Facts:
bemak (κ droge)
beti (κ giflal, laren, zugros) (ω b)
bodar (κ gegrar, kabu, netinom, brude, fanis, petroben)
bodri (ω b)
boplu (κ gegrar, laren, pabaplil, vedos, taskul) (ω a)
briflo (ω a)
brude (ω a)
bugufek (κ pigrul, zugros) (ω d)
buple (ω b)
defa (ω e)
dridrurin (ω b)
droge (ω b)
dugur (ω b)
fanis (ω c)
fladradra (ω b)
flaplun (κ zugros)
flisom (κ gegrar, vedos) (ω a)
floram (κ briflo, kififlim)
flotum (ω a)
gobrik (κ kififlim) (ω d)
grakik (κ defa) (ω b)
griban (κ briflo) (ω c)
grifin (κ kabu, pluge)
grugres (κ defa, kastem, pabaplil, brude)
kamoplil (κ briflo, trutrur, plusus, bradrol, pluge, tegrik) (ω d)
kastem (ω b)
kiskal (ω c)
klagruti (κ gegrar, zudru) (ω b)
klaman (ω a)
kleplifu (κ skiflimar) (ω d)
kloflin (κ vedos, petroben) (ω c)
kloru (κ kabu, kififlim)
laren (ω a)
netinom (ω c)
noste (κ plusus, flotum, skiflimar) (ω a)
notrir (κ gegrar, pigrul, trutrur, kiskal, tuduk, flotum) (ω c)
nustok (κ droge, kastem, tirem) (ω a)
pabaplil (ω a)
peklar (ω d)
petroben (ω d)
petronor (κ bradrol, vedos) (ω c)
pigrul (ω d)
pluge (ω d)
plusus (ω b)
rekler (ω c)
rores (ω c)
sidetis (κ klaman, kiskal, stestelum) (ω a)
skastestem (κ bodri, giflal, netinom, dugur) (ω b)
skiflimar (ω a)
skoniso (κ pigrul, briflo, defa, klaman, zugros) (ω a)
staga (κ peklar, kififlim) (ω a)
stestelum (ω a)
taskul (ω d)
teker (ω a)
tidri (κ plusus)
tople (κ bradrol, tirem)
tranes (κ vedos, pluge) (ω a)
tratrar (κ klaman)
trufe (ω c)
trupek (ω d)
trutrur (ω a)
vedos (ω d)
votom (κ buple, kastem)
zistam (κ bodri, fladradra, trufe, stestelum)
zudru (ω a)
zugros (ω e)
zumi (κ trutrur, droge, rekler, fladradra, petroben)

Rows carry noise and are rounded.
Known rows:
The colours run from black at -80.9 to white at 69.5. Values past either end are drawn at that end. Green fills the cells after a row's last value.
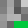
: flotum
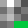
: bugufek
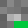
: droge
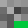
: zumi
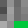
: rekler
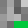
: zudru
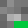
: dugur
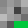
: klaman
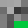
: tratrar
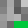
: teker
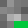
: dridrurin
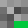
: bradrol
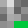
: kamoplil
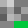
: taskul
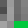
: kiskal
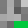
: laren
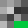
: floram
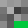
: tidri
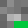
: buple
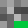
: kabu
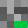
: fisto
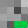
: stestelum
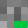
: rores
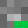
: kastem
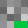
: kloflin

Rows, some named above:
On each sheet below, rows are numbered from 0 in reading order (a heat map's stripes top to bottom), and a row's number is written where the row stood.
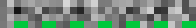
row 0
defa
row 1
bradrol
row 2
flaplun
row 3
taskul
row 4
tratrar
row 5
floram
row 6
staga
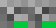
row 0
gegrar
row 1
bradrol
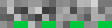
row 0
grifin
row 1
kloru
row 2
noste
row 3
pluge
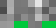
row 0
notrir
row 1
pigrul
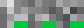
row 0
vedos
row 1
dridrurin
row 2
bradrol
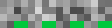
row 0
sidetis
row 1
flisom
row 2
tirem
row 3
peklar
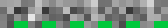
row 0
tratrar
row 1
skoniso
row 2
bodar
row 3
peklar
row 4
giflal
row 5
pluge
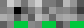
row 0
zugros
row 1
trupek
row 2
beti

